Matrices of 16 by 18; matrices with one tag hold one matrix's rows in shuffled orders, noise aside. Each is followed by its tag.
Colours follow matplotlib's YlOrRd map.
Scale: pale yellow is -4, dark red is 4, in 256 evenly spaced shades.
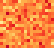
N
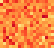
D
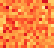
D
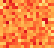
D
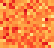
D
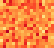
D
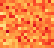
N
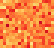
N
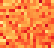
N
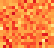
D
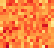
D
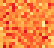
D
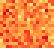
D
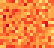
D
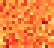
D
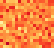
N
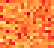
N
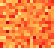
N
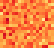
D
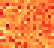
N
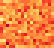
N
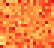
N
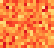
D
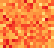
D
